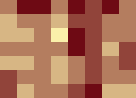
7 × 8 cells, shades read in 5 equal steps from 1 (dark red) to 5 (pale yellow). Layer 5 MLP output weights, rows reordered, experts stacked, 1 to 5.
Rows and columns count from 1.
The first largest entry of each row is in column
1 1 4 7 1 4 2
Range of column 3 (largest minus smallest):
2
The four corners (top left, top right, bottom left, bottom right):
3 3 2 4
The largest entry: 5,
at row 3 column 4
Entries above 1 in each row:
4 8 7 7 8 8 7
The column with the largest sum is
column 4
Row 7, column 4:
3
